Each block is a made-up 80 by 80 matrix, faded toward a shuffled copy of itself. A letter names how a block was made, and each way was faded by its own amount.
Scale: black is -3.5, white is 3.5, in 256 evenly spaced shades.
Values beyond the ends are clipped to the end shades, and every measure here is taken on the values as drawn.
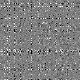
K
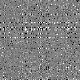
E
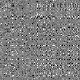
E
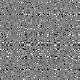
E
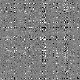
K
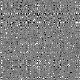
E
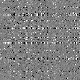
E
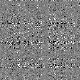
K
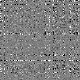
K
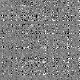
K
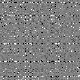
E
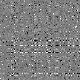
E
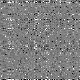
E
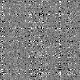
K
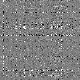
K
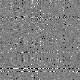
E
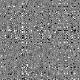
E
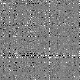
K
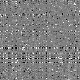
E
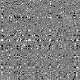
E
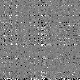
K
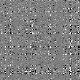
K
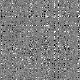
K
